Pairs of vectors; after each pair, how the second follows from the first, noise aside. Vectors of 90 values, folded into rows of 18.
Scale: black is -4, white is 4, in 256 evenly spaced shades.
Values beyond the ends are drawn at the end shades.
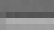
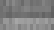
shrunk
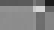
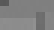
partly zeroed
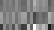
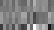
copied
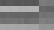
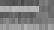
copied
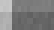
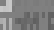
partly zeroed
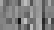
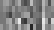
negated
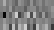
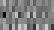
copied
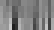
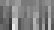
negated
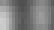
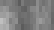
shrunk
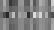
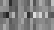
copied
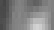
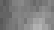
shrunk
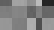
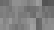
shrunk
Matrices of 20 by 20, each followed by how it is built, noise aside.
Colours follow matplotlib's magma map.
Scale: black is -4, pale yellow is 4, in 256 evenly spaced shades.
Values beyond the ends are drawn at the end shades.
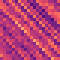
Toeplitz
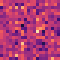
low rank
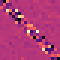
banded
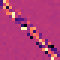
banded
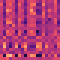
low rank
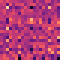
low rank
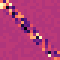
banded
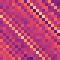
Toeplitz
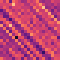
Toeplitz
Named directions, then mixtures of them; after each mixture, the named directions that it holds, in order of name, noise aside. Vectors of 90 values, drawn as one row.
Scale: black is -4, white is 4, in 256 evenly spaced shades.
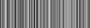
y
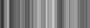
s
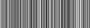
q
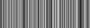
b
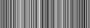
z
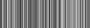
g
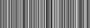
b, q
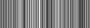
b, z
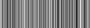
b, g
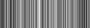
s, z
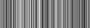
z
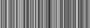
b, y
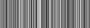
q, z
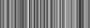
b, y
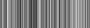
g, q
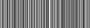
g, q, y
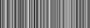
y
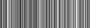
b, g, q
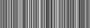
b, q, z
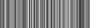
b, y, z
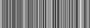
b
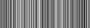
z
